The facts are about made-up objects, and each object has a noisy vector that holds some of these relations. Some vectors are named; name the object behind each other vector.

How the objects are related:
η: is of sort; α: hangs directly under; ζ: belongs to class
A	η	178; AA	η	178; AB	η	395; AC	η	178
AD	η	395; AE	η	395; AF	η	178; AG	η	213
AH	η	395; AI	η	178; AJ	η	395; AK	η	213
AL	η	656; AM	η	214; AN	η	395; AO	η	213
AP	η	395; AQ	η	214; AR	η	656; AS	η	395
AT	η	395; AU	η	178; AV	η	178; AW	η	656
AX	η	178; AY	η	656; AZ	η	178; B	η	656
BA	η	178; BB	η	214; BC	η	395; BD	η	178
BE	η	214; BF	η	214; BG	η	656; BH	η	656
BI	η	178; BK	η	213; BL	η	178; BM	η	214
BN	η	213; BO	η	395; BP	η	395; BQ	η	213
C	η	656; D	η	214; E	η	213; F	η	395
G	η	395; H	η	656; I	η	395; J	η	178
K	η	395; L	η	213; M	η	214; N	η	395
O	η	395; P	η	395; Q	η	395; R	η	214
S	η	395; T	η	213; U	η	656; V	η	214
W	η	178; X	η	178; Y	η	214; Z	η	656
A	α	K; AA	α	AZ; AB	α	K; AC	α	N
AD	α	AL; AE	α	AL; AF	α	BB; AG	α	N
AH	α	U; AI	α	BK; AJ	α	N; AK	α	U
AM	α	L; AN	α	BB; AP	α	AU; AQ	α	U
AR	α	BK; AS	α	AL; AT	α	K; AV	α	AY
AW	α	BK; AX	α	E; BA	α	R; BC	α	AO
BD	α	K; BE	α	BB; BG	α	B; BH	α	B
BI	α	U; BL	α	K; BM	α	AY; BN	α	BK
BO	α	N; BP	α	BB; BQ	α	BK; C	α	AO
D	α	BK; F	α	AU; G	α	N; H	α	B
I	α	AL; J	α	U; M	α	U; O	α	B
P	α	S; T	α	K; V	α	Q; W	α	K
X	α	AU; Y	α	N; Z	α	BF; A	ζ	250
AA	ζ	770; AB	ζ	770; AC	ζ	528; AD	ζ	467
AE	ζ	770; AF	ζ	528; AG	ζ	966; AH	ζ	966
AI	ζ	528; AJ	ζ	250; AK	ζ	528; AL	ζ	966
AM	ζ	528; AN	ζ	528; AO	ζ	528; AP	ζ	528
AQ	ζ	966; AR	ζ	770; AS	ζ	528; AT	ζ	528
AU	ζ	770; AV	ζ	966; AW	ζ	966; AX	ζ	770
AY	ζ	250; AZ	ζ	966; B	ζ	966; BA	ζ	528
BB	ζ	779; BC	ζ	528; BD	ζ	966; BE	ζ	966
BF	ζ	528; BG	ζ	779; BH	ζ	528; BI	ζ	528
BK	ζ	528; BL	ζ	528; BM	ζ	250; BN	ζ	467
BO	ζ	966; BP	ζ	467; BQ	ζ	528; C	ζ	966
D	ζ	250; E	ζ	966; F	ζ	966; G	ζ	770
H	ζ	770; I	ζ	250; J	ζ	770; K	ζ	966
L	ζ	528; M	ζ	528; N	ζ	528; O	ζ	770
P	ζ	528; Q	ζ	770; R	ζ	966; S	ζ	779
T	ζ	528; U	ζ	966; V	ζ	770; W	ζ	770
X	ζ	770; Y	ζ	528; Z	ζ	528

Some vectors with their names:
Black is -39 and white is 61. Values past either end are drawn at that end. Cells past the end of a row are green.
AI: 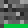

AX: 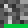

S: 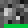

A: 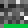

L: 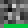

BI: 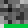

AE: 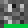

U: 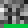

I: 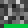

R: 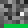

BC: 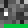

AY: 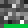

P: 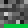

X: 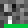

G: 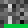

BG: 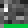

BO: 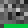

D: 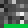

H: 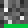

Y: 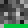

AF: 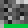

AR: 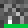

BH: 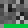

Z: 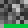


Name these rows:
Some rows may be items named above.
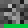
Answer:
AT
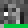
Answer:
N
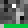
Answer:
BF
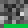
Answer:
AQ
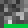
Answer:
V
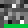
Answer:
AY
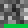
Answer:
J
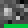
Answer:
S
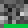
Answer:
AQ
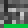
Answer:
BE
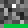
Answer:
AO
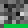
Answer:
AQ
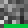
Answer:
AD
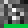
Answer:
K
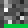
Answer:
H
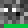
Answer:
C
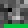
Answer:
T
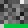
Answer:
AC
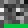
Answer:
AG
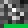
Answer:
K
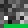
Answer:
BM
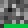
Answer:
BN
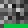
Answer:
F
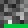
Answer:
V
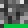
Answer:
AV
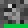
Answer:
AT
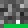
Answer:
AS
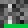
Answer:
G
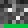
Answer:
BB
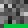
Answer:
AH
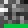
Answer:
B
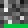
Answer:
H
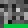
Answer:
AJ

